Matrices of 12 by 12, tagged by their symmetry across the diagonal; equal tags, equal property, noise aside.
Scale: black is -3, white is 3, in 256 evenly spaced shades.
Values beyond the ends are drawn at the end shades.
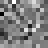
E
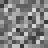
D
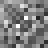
D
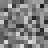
E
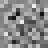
D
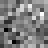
E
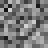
D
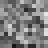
E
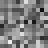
E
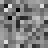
D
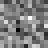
E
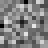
D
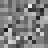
E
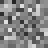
D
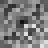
D
